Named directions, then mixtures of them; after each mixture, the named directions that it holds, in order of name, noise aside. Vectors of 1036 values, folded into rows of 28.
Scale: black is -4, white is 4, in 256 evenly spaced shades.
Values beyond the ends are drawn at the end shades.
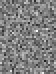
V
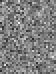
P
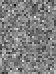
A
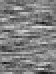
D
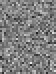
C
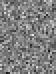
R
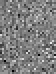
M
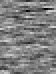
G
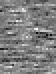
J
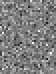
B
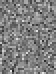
A, M, V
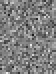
R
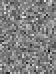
R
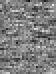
G, J, R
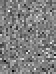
M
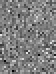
M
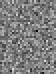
V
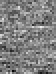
D, M, P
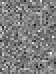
B, P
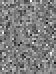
B, V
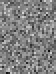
R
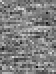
B, D, J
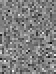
C, M
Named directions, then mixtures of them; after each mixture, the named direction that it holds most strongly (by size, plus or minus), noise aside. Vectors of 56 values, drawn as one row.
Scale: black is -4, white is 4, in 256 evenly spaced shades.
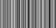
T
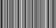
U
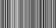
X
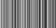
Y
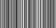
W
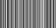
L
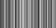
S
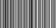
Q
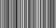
W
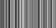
S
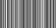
L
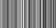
W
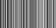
L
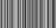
U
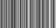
T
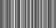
T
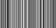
X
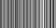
L
